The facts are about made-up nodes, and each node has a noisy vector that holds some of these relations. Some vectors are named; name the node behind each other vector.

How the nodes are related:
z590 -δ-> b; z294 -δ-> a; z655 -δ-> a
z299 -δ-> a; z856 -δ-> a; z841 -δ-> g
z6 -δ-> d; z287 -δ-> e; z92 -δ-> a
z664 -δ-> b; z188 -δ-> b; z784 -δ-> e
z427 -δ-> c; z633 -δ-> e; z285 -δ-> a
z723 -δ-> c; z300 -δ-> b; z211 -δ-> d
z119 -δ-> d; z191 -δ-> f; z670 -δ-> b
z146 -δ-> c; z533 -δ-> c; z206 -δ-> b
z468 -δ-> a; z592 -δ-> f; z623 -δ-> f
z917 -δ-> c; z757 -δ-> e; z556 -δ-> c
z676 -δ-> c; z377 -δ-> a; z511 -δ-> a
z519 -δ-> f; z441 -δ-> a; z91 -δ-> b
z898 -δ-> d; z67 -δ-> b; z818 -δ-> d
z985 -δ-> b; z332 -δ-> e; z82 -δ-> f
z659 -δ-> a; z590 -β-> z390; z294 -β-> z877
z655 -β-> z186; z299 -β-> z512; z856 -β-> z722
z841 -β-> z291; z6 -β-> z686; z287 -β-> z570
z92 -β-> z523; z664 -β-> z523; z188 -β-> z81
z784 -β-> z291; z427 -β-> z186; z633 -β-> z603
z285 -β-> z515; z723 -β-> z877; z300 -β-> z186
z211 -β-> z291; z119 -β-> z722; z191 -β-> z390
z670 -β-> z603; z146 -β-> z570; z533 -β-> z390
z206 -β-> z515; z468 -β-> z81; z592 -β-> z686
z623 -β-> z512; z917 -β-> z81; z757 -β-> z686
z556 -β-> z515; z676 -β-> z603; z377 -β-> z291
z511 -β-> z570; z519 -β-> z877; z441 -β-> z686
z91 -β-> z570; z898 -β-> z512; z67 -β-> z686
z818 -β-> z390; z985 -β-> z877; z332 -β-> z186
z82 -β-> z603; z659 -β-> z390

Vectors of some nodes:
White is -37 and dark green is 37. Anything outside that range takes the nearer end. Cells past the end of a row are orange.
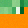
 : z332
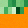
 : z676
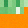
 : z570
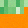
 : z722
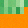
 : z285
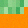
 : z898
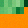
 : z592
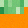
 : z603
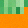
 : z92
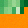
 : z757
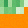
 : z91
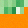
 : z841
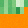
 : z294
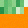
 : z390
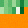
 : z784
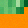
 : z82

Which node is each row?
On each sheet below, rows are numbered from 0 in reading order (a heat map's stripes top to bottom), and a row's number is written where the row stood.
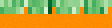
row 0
z670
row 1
z633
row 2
z877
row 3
z659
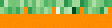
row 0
z377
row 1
z686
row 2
z723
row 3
z6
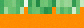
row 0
z818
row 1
z191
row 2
z291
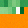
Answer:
z287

